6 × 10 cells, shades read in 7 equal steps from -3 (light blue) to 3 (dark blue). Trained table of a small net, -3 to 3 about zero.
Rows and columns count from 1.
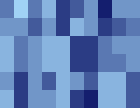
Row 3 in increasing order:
-2 -2 -2 -1 -1 -1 0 0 2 2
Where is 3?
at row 1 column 8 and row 6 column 7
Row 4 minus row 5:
-1 -2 0 -3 0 3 1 2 2 -2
